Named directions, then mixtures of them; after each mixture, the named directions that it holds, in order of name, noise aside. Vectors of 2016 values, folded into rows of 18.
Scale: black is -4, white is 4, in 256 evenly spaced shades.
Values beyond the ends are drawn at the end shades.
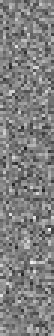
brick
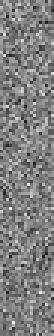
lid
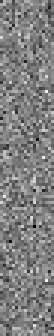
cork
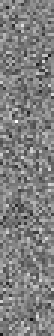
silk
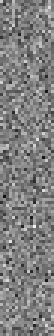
cork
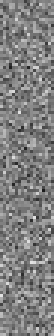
brick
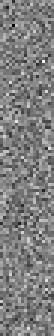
brick, cork, silk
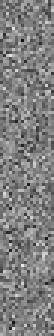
cork, lid, silk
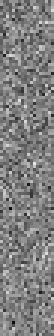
lid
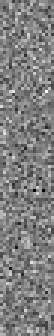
brick, cork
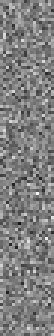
brick, lid, silk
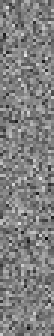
brick, lid, silk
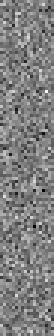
brick, cork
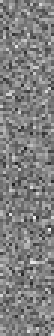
brick
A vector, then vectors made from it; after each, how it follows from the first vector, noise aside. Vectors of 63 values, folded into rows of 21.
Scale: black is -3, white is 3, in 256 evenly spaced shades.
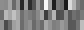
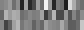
copied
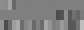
partly zeroed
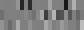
partly zeroed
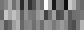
copied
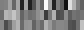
copied
